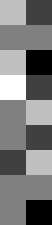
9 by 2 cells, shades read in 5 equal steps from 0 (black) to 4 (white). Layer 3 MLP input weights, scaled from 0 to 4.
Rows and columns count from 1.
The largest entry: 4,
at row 4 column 1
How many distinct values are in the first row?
2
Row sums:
4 4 3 5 5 3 4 4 2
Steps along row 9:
down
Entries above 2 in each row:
1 0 1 1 1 0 1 0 0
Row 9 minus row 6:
0 -1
